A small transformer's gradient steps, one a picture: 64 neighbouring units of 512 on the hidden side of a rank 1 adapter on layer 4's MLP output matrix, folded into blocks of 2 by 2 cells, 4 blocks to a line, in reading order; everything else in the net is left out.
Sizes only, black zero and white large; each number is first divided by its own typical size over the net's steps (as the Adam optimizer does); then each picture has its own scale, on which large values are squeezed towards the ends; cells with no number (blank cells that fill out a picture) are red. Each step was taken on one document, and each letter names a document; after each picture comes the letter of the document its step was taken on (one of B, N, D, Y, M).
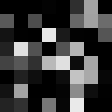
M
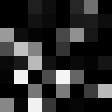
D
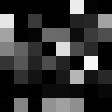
M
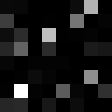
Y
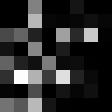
D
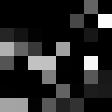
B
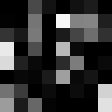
D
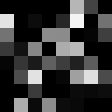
M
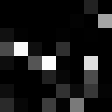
B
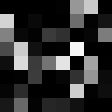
M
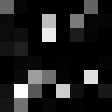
Y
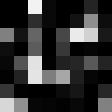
D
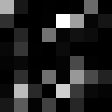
Y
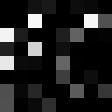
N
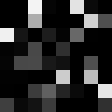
N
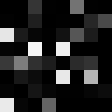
N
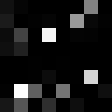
Y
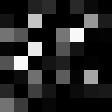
N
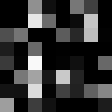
D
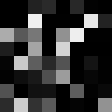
N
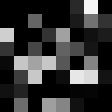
M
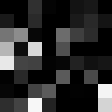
N
